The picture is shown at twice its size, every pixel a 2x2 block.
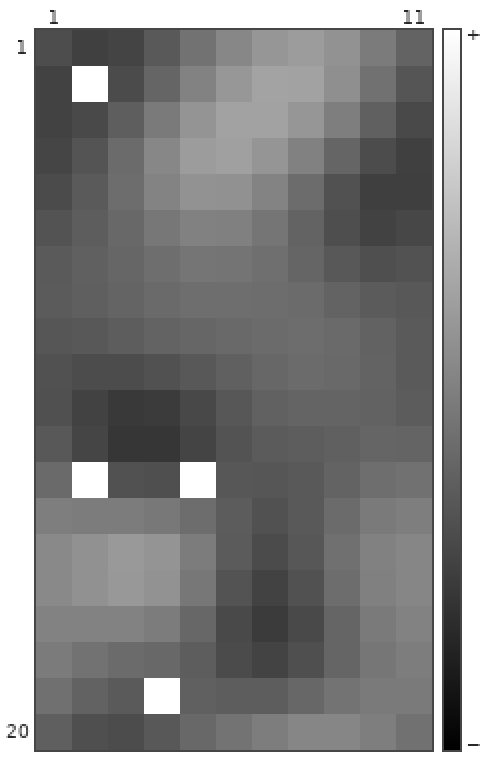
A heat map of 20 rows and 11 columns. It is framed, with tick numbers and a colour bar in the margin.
There are no regular stripes. The values are skewed, with a long tail toward high values. The middle right is the calmest part. There is no overall slope. There are four isolated cells, each far higher than the cells round it. Neither half mirrors the other.
